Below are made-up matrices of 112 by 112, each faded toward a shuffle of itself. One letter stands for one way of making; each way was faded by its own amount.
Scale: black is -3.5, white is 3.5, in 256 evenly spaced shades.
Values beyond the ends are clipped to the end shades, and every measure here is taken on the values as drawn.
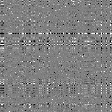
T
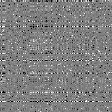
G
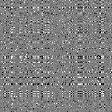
G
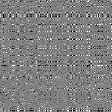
T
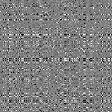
G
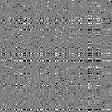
T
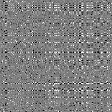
G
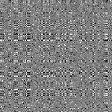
G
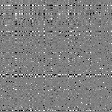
T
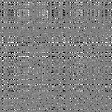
T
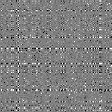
T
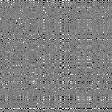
T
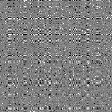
G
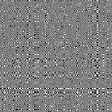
T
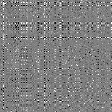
T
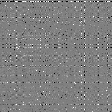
T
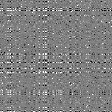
T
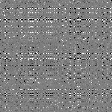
T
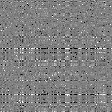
G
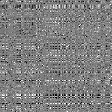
G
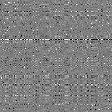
G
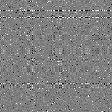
G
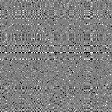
G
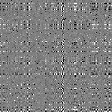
T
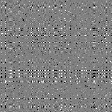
T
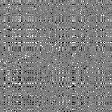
G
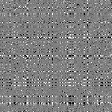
T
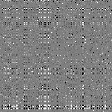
T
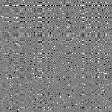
G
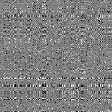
G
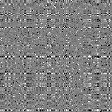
G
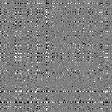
T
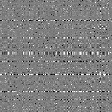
T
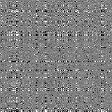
T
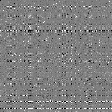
T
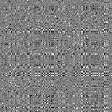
G
